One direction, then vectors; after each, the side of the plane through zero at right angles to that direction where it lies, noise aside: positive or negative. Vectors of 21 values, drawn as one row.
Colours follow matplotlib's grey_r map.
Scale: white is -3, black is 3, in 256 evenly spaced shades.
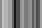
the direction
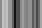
positive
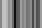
positive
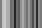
positive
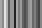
positive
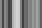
negative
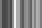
negative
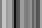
positive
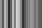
negative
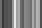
negative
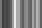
negative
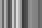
negative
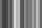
negative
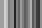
positive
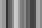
negative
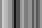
positive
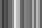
negative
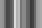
negative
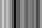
positive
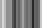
positive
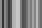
negative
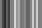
negative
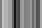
positive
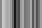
positive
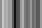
positive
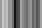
positive
